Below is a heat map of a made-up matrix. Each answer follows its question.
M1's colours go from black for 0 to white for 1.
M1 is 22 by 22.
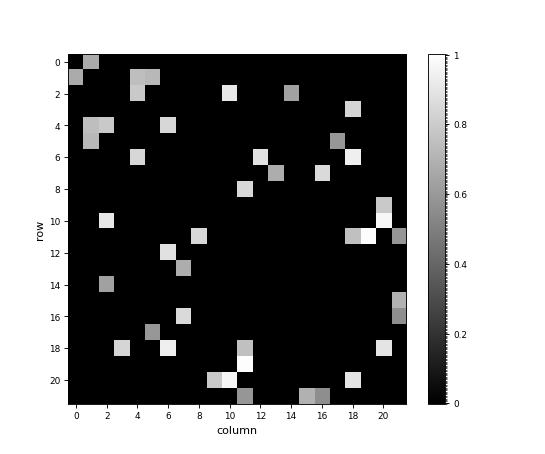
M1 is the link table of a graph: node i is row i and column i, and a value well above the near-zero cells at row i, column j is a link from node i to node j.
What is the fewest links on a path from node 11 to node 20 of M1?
2
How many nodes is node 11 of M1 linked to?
4
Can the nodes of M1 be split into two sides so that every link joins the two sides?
yes
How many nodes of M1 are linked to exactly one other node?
10
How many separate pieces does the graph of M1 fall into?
1
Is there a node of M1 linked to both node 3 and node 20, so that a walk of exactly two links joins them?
yes
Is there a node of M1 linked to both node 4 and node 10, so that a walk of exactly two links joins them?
yes
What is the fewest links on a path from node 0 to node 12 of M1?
4
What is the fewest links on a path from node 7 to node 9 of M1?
6
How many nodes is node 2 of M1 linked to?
3
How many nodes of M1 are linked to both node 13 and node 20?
0
